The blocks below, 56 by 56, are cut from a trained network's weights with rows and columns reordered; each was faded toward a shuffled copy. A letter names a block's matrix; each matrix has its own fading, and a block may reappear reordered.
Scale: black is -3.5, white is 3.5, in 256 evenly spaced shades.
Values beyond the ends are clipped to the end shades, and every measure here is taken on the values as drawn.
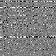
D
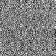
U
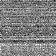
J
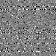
D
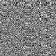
U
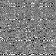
D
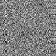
U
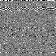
D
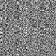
U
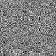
U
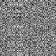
U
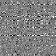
D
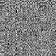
U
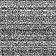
J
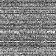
J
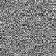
U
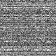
J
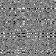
D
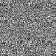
U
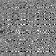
D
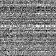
J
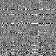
D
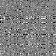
D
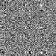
U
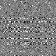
D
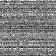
J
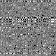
D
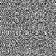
U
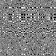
D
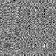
U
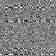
D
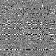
D
